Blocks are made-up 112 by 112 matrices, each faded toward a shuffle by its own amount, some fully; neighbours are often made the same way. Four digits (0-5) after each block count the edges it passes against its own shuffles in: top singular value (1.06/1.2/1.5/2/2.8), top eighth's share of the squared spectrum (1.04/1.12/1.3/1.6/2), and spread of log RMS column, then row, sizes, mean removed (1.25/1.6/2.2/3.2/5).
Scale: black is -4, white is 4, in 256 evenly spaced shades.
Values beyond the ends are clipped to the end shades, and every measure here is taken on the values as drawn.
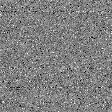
1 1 0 2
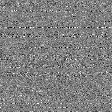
2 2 0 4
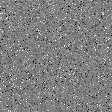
1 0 0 0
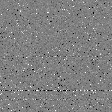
4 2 0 1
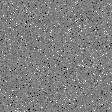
0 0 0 0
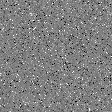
0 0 0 0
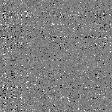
2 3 3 3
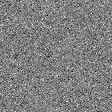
0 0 0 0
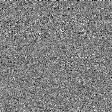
1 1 0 3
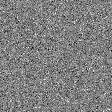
0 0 0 0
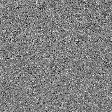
0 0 0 2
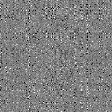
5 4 3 2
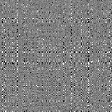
5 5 4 3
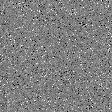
2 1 0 0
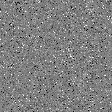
3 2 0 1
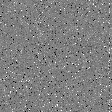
2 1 1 0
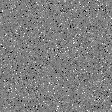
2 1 0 0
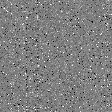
3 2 1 0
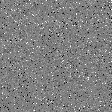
2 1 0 0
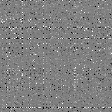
4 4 2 3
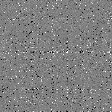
4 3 1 2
